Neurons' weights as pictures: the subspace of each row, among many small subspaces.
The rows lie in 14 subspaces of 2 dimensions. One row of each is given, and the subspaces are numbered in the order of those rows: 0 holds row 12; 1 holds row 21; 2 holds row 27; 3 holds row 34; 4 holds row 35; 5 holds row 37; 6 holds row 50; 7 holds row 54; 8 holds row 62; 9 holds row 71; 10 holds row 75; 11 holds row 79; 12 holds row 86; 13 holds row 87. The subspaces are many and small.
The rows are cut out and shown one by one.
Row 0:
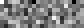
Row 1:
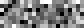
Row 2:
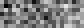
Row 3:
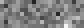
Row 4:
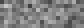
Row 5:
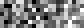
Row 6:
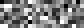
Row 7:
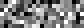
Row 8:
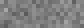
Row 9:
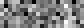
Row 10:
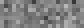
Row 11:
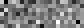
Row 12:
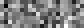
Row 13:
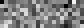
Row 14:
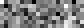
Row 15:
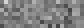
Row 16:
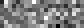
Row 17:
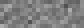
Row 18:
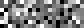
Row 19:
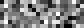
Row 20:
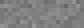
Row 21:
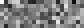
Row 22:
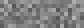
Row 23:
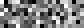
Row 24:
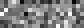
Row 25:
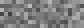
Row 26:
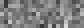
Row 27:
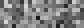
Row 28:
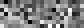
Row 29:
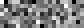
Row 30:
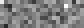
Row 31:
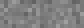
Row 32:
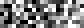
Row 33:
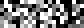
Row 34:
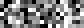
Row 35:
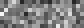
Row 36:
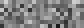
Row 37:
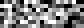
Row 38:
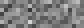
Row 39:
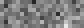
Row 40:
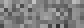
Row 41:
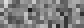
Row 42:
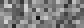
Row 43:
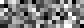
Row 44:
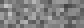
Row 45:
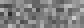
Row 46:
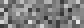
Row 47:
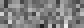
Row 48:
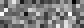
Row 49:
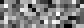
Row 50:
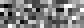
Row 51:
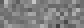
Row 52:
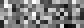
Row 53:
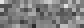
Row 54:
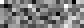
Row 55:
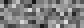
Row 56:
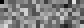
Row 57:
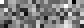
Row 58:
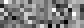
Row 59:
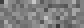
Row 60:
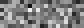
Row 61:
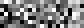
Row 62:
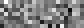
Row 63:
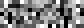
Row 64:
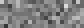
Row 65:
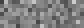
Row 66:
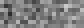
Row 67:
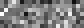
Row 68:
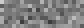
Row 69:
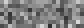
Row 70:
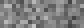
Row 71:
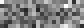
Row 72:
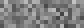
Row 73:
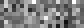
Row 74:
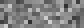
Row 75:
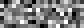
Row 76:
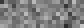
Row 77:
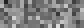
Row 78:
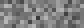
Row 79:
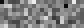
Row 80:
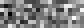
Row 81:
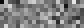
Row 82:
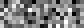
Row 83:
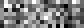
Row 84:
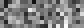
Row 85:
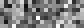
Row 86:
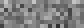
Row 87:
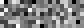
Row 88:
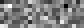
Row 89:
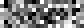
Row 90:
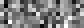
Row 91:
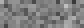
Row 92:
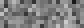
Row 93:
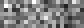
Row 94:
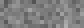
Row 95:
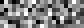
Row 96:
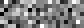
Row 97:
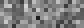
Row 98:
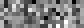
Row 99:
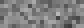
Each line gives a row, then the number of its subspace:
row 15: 8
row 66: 6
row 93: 12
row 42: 2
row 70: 8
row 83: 12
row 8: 9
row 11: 1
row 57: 9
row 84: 3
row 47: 0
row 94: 3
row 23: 13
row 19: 0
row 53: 9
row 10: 5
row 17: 11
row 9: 7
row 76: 4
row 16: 10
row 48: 4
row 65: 13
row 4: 5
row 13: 9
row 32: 8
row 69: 0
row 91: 7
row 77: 2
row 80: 6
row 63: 0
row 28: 8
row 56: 9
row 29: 13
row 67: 4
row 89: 10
